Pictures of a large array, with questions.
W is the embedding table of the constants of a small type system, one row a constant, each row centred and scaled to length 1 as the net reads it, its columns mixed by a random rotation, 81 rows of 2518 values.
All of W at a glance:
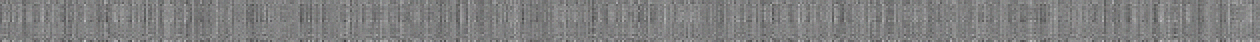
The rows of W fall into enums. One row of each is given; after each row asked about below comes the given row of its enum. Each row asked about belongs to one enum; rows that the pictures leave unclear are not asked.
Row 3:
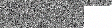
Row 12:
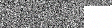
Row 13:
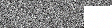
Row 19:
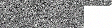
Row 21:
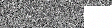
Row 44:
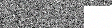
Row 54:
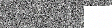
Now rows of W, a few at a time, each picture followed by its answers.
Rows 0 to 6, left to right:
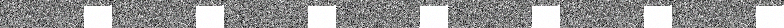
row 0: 21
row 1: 21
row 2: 44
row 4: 3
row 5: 21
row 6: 21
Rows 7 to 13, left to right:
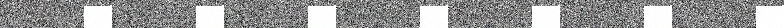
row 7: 21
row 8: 44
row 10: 3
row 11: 3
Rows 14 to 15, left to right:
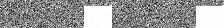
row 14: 3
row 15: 19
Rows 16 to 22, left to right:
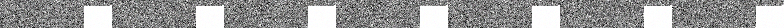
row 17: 13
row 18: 19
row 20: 44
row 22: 3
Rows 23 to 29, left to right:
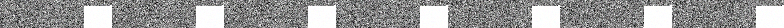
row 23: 44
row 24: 19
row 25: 19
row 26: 44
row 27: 12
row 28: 3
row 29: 12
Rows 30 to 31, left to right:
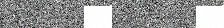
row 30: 44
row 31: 19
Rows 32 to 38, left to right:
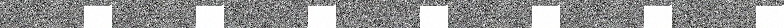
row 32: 19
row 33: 19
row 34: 3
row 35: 21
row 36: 19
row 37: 19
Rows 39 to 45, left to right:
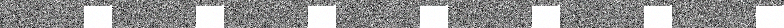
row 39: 44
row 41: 3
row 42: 19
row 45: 21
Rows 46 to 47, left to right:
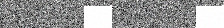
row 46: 44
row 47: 3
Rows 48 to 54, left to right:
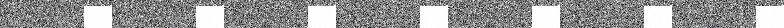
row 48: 21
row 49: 21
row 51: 44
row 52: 3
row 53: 44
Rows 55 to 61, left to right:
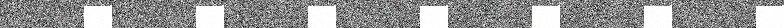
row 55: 21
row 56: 21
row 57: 44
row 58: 13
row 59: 19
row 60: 19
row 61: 13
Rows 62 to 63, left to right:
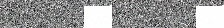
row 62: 3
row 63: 21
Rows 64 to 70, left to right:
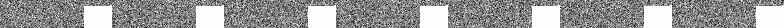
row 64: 13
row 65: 44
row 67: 44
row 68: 54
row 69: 3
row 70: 21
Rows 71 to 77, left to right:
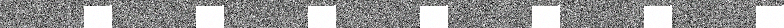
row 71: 54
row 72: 13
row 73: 21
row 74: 13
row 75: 19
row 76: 12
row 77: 44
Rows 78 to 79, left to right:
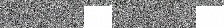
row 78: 3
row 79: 12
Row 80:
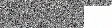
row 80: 3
